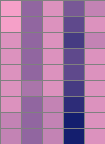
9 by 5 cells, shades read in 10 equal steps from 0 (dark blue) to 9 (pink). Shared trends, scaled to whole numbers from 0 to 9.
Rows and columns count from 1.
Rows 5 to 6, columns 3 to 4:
8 3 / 8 2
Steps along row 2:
down up down up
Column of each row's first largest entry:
1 1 1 1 1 1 1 5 5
